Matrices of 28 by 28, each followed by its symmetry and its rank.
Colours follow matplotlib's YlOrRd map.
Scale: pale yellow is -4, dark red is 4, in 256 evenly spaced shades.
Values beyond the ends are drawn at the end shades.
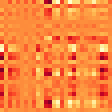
antisymmetric, rank two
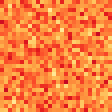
neither, full rank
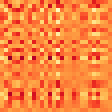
antisymmetric, rank two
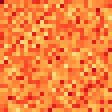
symmetric, full rank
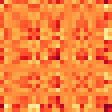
symmetric, rank two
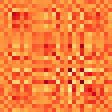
symmetric, rank three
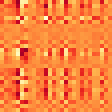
neither, rank two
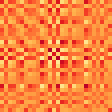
symmetric, rank two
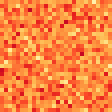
neither, full rank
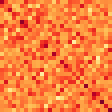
symmetric, full rank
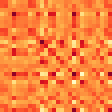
symmetric, rank three
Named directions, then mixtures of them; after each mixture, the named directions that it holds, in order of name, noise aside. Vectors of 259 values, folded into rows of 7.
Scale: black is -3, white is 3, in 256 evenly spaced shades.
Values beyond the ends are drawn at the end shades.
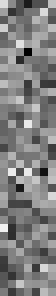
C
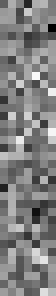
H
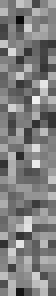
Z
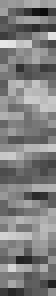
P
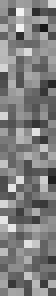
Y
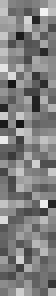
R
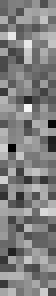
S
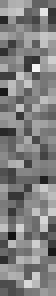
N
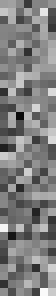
C, H, N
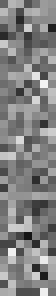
H, Z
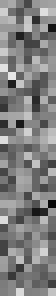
H, R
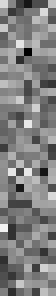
C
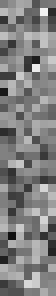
N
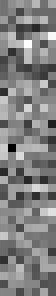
P, S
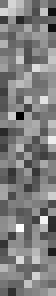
H, N, S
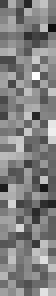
H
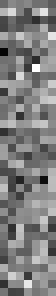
N, Y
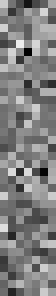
C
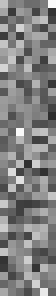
C, Y, Z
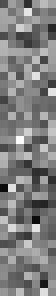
H, Y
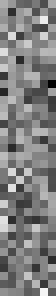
C, S, Y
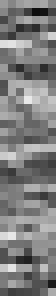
P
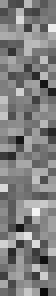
H, Z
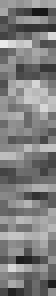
P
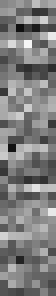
P, S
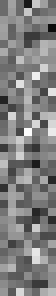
H, Z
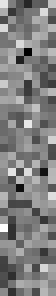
C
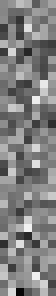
Z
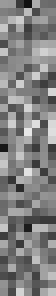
C, H, Z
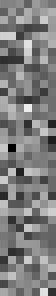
S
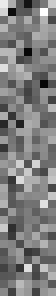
C, R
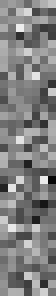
H, Y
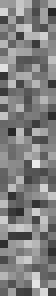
N, Y, Z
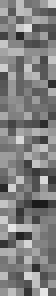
H, Y, Z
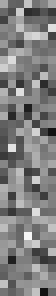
H, S, Y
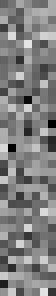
S, Z
